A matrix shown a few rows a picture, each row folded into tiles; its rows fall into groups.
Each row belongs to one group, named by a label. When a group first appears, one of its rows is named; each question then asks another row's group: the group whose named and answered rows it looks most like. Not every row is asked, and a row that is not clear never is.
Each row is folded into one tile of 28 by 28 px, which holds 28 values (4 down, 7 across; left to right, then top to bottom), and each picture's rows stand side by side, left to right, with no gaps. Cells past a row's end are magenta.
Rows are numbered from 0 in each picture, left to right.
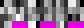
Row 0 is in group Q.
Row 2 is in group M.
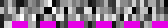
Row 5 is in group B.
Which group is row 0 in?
Q
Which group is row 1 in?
M
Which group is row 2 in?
B
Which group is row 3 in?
B
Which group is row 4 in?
B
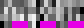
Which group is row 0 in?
B
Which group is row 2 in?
B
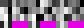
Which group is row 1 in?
M
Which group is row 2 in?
M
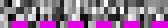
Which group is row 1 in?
B
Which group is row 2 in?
Q
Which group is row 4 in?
Q
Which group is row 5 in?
Q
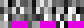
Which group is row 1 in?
Q
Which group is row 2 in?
B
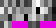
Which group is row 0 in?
Q
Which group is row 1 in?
B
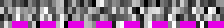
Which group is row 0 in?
Q
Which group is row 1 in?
B
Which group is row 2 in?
M
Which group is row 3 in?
M
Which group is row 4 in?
Q
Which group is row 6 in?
M
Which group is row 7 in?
B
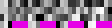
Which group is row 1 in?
M
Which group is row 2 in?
Q
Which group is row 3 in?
Q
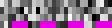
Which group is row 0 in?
M
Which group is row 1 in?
B
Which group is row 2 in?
B
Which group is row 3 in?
M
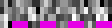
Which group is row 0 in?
M
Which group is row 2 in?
Q
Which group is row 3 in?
Q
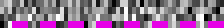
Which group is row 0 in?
Q
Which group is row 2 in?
B
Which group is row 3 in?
Q
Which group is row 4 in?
B
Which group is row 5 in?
Q
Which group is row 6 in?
M
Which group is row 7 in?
M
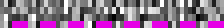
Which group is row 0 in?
M
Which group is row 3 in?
M
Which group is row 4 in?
Q
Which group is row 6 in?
B
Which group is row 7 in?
Q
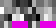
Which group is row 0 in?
Q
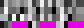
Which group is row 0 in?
B
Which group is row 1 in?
B
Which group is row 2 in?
M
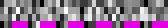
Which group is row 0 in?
B
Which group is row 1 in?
Q
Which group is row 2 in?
Q
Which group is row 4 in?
B
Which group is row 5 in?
B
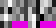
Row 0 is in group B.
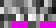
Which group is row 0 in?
Q
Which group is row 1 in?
B
